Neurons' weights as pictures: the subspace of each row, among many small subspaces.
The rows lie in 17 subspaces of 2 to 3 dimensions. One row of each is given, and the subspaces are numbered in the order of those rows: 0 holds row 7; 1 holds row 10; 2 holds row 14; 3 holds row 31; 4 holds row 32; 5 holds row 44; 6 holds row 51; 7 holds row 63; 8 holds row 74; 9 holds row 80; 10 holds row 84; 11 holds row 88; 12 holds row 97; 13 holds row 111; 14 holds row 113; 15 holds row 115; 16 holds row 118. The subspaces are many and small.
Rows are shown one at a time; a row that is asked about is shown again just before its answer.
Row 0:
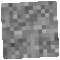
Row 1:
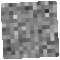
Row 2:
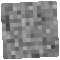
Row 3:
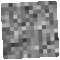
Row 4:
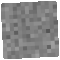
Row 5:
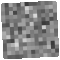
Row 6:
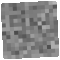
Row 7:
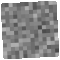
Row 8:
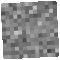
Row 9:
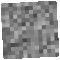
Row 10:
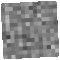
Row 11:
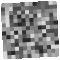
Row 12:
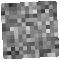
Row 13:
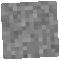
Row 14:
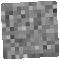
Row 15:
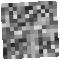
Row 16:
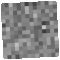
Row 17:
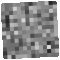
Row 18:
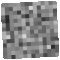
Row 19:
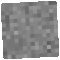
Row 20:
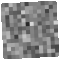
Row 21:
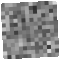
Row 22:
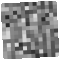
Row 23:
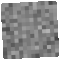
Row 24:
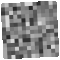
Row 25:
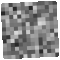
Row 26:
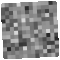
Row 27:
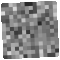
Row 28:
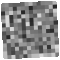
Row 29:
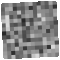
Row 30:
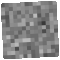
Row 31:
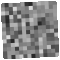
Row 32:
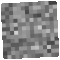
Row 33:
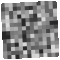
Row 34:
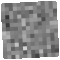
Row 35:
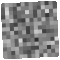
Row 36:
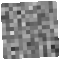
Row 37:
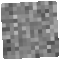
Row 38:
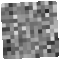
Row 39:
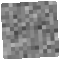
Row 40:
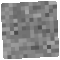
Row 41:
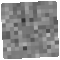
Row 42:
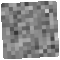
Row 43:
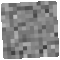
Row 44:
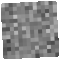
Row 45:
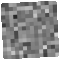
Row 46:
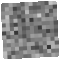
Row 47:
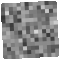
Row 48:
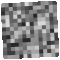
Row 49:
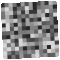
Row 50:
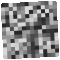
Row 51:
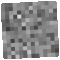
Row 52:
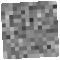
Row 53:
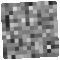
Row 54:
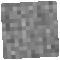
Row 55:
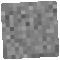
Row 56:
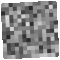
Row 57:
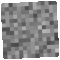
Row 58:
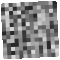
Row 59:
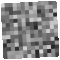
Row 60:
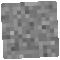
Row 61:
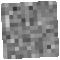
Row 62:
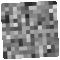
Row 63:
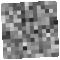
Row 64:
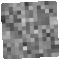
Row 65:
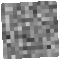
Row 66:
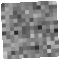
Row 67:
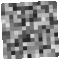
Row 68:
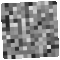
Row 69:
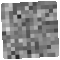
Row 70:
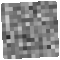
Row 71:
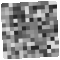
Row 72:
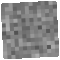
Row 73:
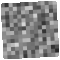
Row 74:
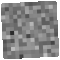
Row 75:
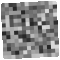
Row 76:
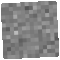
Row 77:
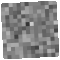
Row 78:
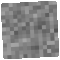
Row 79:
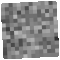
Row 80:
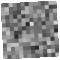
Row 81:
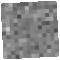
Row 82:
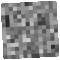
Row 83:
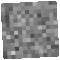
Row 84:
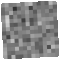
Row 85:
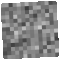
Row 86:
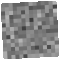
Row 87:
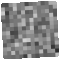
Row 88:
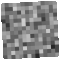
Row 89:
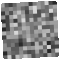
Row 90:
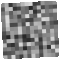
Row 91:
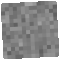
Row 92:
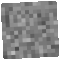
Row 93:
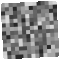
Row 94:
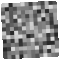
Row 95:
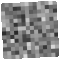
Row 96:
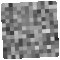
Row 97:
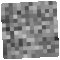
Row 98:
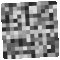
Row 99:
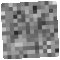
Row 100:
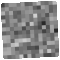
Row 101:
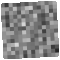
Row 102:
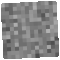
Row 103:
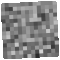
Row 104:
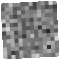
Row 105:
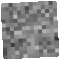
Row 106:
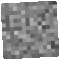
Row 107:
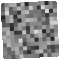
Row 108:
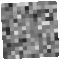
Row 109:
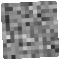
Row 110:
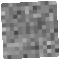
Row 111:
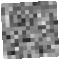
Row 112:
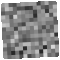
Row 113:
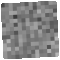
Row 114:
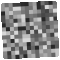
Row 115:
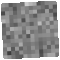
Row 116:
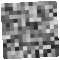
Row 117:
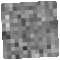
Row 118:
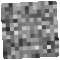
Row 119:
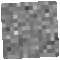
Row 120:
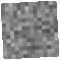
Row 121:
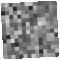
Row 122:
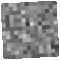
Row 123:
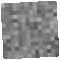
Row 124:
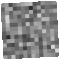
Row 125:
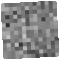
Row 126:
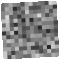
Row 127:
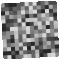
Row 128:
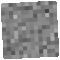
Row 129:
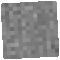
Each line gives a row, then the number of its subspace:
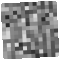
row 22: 6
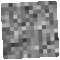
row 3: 16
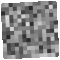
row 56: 2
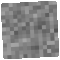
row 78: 4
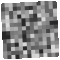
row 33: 6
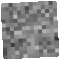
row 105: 12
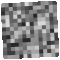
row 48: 4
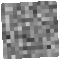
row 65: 1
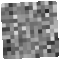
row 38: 5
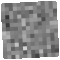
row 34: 6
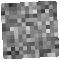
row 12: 15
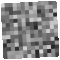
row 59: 14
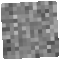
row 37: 5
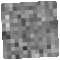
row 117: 6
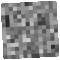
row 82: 4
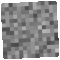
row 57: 0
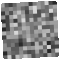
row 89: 3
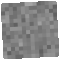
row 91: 15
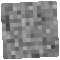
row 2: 16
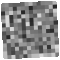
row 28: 2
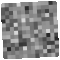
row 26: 7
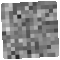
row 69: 6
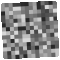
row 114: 2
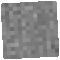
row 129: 8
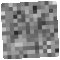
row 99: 3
